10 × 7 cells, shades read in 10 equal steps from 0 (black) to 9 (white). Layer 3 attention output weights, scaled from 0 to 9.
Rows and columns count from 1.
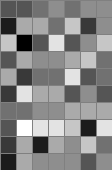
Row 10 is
1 6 5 5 5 3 5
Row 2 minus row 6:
-1 -2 0 -2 4 -3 2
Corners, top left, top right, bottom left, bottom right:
3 5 1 5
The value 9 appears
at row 8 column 2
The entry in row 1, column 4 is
5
